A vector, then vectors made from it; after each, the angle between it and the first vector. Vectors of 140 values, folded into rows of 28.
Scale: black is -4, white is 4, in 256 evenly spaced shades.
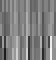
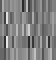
partly aligned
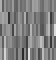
partly opposed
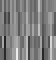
nearly parallel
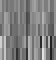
nearly opposite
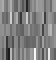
orthogonal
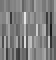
partly opposed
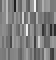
orthogonal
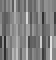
nearly parallel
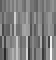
nearly parallel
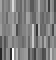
partly aligned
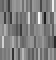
orthogonal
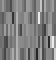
partly aligned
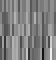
nearly parallel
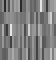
partly aligned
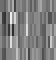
partly aligned
